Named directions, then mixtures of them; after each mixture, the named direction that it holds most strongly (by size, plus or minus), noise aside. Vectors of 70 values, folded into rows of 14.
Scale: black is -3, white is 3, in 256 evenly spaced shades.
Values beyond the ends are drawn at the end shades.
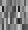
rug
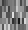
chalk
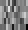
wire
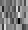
rug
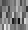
chalk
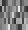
rug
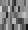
wire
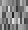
chalk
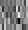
rug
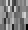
wire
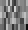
wire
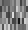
chalk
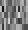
rug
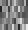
wire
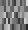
wire
